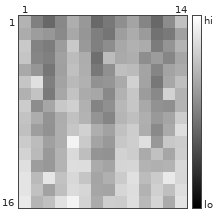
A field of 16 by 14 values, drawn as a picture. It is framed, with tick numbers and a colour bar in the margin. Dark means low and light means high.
Stripes running up and down repeat 3 times from left to right. The field climbs toward the bottom. On average the colour sits 70% of the way up the scale.
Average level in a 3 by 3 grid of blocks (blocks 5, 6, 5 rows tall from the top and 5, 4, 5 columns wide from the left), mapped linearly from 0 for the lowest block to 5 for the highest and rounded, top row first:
101
323
545
